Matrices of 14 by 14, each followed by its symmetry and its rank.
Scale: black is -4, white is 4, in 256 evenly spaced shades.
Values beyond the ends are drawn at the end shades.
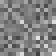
symmetric, rank three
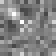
symmetric, rank three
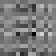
neither, rank two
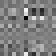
neither, rank two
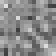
symmetric, rank three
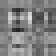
antisymmetric, rank two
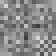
symmetric, rank three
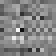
neither, rank three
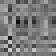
neither, rank two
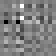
antisymmetric, rank two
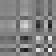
symmetric, rank one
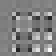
symmetric, rank one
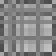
symmetric, rank one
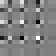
symmetric, rank one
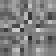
antisymmetric, rank two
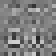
neither, rank three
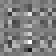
neither, rank two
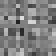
antisymmetric, rank two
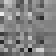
neither, rank three
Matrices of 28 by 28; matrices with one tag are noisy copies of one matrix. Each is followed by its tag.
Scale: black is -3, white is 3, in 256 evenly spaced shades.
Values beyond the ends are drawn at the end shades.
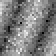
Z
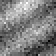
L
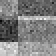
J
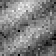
L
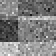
J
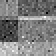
J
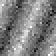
Z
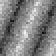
Z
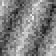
Z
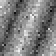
Z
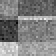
J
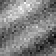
L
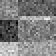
J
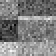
J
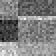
J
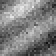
L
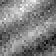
L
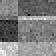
J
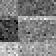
J
